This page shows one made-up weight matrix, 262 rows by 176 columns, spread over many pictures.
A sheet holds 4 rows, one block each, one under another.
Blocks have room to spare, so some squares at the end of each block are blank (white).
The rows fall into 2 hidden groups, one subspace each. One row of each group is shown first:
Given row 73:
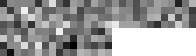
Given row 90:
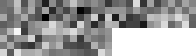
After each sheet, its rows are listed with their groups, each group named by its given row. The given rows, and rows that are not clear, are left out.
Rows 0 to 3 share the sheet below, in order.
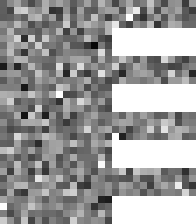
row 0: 73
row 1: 90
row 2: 90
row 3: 90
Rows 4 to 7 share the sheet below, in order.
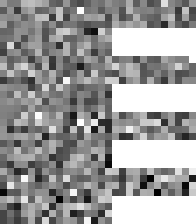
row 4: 90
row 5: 73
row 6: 90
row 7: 90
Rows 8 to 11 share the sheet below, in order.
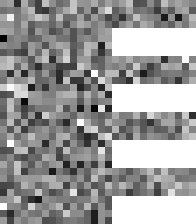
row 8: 90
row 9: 73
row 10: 73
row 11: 90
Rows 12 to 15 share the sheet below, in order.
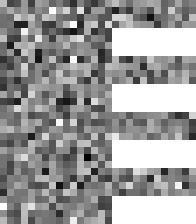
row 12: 90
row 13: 73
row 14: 73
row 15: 90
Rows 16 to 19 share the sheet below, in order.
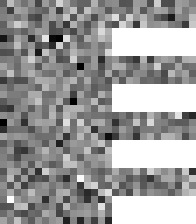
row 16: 90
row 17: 73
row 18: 73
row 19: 73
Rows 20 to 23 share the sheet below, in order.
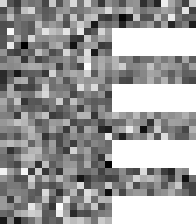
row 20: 90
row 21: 90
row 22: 90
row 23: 73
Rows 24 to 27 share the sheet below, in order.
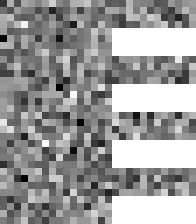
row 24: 90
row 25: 73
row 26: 73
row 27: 73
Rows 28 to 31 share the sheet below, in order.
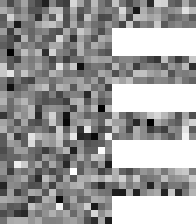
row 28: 73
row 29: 73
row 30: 73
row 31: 73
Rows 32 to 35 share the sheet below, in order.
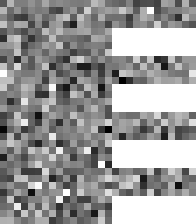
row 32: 90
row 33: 90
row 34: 73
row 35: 73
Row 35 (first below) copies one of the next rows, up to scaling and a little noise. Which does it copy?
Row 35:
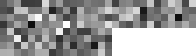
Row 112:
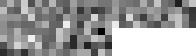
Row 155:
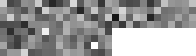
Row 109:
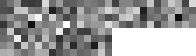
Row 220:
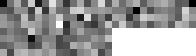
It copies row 109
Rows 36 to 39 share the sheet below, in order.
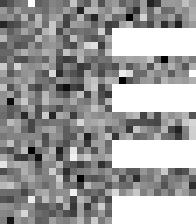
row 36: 73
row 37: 90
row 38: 73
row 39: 73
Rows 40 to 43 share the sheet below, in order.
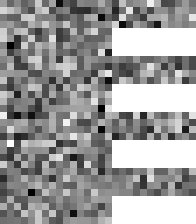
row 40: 90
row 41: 73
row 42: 90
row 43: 73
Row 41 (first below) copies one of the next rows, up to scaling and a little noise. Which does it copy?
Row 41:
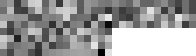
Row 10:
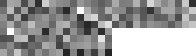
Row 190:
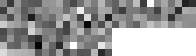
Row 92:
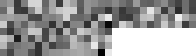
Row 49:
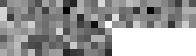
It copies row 92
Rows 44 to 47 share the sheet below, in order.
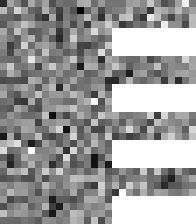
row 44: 90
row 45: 73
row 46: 90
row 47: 90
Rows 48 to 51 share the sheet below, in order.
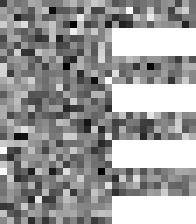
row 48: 90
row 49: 73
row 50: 90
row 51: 73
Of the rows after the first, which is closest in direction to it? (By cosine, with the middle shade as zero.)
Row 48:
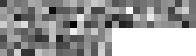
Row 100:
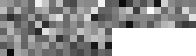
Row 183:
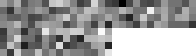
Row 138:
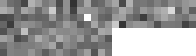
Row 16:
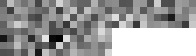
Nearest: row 183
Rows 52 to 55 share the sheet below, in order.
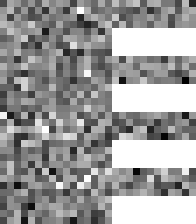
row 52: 73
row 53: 90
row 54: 90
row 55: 90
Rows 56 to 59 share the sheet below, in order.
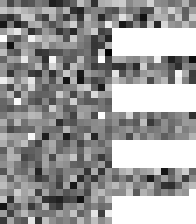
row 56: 90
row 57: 73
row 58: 73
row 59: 90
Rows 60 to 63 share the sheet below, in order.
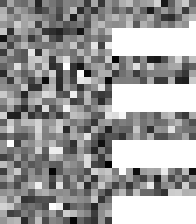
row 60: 90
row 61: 73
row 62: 90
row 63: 90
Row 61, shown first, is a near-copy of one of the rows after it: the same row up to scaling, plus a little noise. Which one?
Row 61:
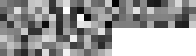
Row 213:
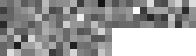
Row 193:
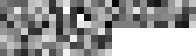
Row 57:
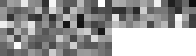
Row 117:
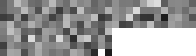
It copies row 193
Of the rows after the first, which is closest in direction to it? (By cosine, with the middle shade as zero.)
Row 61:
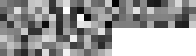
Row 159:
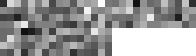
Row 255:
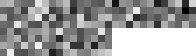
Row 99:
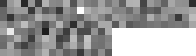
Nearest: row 255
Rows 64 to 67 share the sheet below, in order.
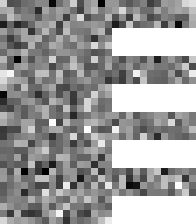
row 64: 73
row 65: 90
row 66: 90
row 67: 90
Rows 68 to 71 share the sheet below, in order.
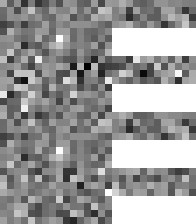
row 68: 90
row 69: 90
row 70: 90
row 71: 73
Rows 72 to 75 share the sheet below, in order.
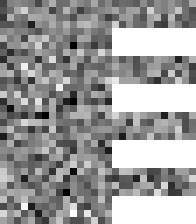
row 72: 73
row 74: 90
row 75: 73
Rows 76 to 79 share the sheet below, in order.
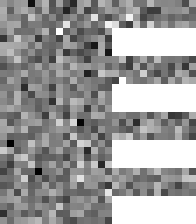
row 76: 73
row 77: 90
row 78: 73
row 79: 73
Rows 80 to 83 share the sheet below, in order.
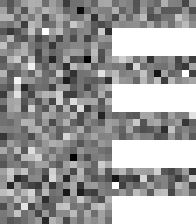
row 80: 73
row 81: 90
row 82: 73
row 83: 73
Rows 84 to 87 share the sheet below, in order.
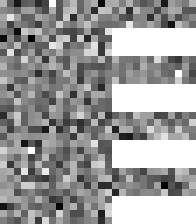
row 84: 90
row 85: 73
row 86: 90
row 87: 90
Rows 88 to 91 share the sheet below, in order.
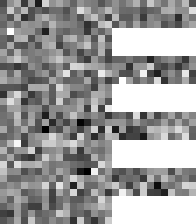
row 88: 73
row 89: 90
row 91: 90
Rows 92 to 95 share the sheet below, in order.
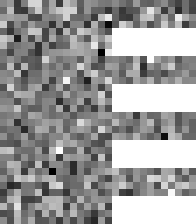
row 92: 73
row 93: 73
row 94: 90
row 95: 90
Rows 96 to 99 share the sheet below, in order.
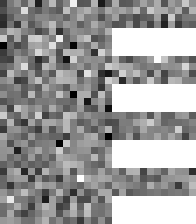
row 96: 73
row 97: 73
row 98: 73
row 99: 73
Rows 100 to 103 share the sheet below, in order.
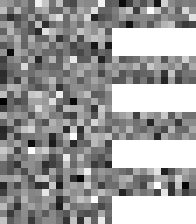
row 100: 90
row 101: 73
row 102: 90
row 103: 90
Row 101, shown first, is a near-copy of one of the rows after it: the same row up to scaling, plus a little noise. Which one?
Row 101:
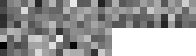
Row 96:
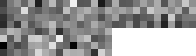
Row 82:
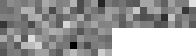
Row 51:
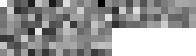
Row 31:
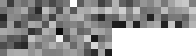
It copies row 96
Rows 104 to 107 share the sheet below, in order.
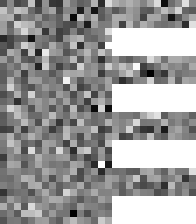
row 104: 90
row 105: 73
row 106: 73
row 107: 73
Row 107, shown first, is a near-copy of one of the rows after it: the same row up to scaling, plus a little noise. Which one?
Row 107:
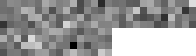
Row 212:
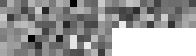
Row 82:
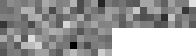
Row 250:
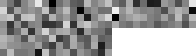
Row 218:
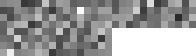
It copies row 82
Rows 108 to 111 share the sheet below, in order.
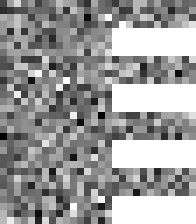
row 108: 90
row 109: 73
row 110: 73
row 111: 73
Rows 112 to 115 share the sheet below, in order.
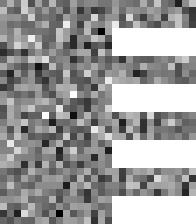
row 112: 73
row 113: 90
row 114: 73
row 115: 90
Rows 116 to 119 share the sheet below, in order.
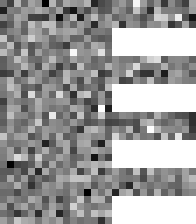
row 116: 90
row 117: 73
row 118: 73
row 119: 73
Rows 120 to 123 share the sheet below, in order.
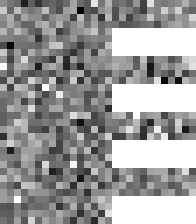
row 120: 90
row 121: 73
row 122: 90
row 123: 90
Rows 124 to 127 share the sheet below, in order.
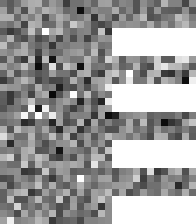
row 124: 73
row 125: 90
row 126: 90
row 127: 73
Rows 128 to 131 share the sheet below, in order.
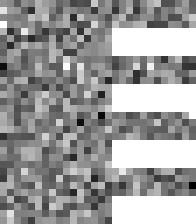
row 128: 90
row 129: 73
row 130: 73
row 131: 90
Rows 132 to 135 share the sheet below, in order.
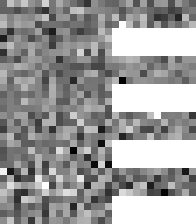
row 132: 90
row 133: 90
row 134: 73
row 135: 90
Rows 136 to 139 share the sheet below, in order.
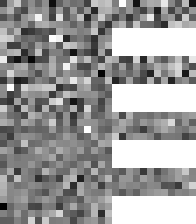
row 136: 90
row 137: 90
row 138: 90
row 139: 90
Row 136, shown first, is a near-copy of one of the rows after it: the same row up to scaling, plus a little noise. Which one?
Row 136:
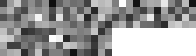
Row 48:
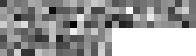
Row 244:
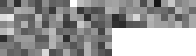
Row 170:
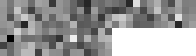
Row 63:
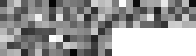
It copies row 63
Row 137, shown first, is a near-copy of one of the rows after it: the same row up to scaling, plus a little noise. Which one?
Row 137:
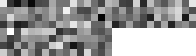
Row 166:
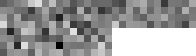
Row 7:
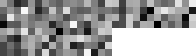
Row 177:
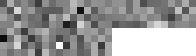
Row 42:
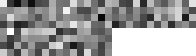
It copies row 42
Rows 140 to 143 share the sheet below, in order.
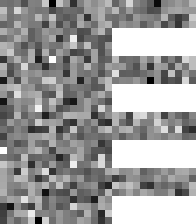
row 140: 73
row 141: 73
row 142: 90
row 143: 90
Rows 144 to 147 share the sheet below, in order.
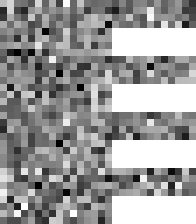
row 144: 73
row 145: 90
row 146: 73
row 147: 73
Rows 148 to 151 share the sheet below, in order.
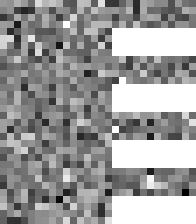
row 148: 90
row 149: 90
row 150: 73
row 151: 73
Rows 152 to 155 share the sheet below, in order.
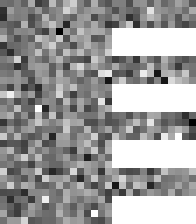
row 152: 73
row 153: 90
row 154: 73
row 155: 73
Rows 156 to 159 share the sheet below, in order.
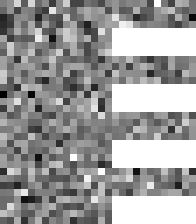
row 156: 90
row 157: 90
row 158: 73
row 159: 90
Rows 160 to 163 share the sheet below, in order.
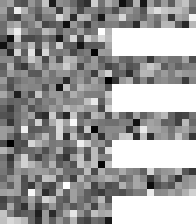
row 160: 90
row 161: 73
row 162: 73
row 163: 73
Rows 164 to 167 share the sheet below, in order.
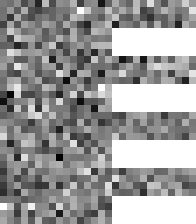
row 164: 73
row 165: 90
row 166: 90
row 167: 90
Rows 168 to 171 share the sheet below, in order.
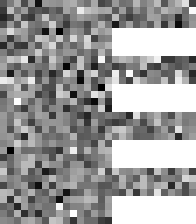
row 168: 73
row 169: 73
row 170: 90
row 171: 73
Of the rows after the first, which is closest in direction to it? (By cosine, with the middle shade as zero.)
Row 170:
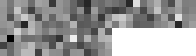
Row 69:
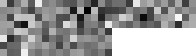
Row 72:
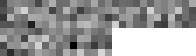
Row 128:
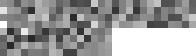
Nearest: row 69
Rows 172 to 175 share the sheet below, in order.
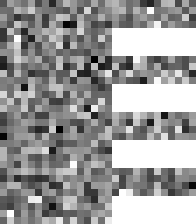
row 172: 90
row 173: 90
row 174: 90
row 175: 90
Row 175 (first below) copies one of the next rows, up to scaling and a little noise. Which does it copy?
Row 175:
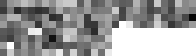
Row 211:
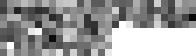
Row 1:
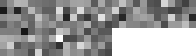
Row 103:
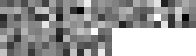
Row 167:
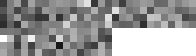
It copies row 211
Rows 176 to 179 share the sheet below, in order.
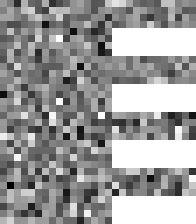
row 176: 90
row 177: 90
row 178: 73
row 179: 73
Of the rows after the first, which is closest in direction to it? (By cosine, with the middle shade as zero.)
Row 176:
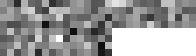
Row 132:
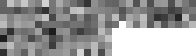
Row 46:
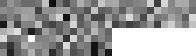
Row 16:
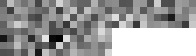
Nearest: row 46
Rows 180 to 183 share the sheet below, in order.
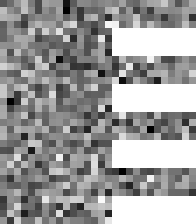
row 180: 73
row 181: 90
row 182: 90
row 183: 90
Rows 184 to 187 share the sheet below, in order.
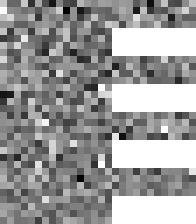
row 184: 73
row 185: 90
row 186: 90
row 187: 73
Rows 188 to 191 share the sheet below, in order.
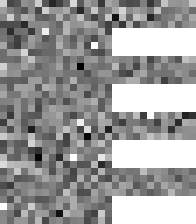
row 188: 73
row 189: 73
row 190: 73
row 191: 90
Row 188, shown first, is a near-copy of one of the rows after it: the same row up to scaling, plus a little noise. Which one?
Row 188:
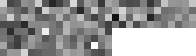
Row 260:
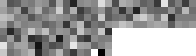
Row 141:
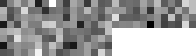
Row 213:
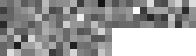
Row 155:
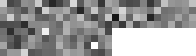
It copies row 155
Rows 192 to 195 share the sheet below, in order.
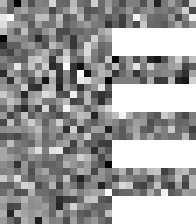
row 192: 90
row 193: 73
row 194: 90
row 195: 90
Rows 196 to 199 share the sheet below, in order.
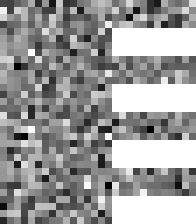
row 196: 73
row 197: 73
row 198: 90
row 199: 90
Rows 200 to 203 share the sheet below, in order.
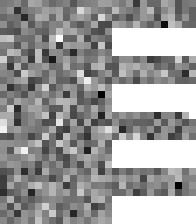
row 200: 90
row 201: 73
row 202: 73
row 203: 73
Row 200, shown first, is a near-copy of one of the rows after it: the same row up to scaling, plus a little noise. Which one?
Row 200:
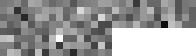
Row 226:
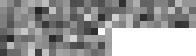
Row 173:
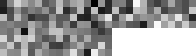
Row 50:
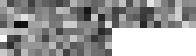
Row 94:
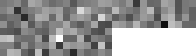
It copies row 94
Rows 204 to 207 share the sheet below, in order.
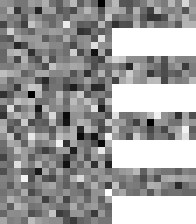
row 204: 73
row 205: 90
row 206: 73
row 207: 73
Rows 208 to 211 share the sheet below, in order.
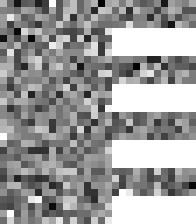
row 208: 90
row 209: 73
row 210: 90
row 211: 90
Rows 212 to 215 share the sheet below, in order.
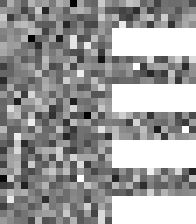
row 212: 73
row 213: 73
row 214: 90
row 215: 73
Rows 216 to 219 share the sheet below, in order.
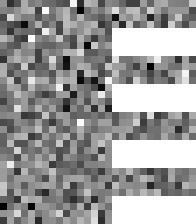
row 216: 73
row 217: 73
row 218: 73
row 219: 90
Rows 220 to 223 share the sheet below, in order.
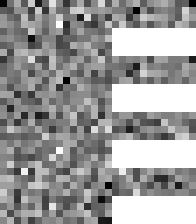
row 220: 73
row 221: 73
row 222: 90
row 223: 90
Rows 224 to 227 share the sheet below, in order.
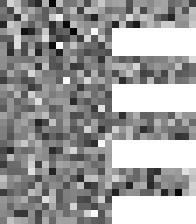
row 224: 90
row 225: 73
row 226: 90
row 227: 73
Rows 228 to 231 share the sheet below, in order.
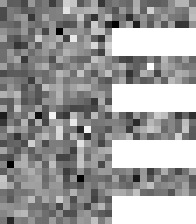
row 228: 73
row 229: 90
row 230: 73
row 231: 73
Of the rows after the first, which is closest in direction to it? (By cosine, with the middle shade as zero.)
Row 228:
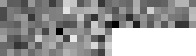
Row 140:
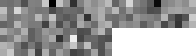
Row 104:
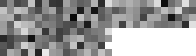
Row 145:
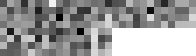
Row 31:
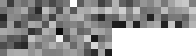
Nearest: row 31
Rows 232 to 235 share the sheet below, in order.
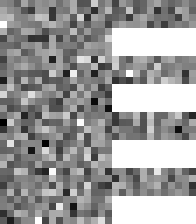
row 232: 90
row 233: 90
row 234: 73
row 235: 73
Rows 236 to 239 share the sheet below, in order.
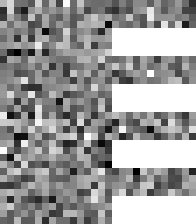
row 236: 73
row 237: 90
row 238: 90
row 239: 90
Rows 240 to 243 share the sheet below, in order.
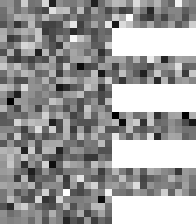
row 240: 90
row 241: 90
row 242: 73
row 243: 73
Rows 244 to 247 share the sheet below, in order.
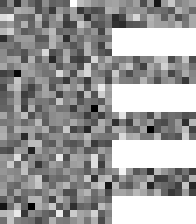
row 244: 90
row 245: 90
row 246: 90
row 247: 90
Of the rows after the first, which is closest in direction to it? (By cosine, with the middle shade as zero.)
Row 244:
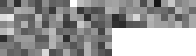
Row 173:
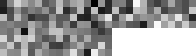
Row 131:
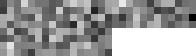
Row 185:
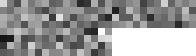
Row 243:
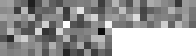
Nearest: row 131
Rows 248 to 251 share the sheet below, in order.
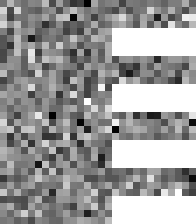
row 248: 90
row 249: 73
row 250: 73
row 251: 73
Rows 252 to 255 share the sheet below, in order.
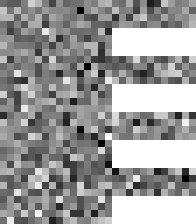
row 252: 73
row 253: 90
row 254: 73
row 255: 73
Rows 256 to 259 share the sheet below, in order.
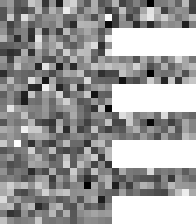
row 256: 73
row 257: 73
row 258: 90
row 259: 90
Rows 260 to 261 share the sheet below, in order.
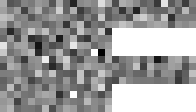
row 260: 73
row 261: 73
